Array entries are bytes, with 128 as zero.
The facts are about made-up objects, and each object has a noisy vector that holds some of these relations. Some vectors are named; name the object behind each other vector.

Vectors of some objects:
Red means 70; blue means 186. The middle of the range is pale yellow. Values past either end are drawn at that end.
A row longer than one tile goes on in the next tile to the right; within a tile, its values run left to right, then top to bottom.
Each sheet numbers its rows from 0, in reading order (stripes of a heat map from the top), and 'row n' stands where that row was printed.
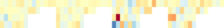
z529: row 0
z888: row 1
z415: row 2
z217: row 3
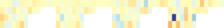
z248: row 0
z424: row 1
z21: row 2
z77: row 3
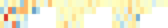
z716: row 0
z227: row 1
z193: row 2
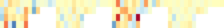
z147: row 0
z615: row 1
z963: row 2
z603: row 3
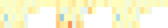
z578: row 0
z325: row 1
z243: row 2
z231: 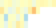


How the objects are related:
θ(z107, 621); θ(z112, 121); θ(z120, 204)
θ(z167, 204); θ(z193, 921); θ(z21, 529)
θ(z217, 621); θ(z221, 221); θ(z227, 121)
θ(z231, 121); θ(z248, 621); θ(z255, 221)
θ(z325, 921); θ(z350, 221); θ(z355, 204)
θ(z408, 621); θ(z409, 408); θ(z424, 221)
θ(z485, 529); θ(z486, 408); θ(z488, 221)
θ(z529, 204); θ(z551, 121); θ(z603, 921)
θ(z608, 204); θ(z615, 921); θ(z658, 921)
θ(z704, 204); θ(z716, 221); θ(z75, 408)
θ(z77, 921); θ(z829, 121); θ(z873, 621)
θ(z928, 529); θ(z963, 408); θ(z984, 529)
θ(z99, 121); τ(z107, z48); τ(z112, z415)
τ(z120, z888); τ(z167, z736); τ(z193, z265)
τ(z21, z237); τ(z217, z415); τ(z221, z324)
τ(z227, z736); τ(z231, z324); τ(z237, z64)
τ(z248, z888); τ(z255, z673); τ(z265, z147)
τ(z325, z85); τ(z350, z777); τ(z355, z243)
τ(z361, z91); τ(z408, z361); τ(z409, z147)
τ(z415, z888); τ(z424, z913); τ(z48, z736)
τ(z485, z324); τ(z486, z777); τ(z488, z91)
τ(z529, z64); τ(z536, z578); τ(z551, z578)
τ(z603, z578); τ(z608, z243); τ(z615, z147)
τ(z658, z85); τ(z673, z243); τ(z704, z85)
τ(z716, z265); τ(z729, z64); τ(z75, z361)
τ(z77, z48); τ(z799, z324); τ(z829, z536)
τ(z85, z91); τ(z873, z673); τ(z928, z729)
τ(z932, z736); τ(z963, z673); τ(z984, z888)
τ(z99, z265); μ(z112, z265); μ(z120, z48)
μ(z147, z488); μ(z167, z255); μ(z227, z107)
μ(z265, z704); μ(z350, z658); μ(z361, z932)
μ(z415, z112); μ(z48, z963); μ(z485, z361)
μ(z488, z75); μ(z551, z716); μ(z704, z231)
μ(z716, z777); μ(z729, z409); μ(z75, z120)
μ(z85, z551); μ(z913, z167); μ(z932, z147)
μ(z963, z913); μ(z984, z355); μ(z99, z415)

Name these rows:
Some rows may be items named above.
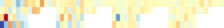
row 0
z112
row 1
z99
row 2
z736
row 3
z227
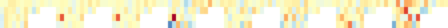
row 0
z485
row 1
z984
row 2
z984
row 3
z415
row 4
z873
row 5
z99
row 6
z85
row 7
z913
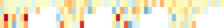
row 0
z488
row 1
z361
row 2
z551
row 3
z255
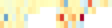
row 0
z736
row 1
z48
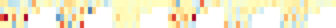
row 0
z120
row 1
z932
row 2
z350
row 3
z48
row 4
z777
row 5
z99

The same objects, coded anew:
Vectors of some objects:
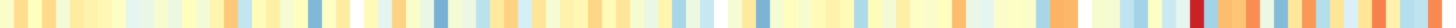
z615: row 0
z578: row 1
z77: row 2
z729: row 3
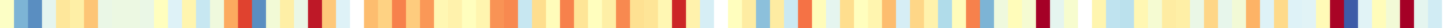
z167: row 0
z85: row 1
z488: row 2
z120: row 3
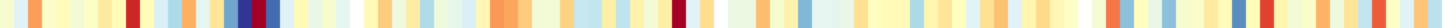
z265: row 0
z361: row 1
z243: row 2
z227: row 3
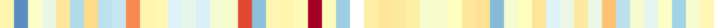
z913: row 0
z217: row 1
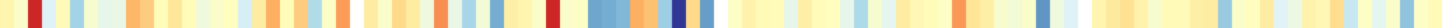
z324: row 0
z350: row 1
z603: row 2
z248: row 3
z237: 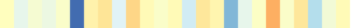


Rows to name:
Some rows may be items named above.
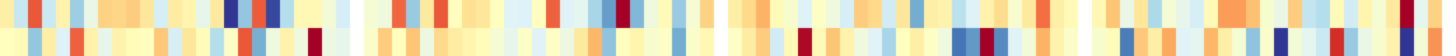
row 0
z415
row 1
z231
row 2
z91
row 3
z361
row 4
z75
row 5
z193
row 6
z704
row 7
z984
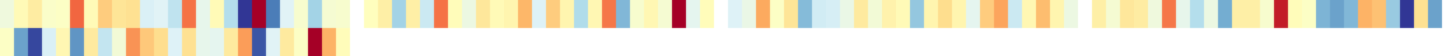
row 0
z99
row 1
z488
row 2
z673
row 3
z350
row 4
z48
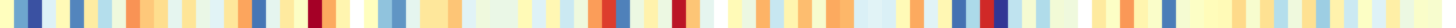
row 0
z48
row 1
z167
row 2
z112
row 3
z888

